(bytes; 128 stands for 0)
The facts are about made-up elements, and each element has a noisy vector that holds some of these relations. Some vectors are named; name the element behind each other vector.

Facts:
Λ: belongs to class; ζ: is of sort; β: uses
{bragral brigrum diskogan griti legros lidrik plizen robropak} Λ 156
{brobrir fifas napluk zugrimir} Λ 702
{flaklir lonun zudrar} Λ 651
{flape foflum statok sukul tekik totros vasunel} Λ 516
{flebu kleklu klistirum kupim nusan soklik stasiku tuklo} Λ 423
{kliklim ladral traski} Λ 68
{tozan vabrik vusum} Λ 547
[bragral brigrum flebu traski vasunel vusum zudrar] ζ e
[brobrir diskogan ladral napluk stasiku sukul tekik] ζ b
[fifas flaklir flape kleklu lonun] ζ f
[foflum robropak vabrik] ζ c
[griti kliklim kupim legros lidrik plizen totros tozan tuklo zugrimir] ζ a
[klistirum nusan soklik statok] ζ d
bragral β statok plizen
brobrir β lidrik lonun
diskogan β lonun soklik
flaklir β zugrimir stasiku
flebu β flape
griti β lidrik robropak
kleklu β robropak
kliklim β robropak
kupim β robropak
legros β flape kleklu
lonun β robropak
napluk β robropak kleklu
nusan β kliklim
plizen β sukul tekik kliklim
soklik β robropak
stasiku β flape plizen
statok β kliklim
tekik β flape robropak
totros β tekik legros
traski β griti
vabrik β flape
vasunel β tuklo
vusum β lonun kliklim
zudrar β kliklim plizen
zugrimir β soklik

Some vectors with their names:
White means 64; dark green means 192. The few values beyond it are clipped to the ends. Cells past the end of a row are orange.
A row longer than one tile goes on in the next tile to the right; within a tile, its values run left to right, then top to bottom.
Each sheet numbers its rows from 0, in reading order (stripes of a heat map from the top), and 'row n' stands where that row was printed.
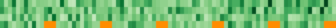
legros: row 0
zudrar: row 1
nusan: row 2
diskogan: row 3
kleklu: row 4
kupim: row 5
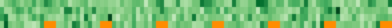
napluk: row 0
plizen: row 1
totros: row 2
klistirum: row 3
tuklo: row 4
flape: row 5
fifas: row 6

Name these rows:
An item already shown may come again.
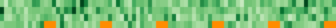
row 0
fifas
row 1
griti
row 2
zudrar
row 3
zugrimir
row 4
flaklir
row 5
robropak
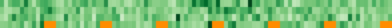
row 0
flape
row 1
vasunel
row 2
brobrir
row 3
foflum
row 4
robropak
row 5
traski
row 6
flaklir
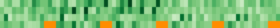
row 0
zugrimir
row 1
kliklim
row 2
soklik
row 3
flaklir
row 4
flaklir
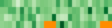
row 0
bragral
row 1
vabrik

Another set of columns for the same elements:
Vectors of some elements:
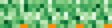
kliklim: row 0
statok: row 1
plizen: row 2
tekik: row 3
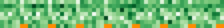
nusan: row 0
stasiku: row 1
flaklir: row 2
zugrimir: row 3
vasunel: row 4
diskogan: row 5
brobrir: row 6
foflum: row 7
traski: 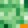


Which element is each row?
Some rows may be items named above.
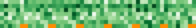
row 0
flaklir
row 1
foflum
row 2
vasunel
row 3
kleklu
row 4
ladral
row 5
flape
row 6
vusum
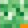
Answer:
lonun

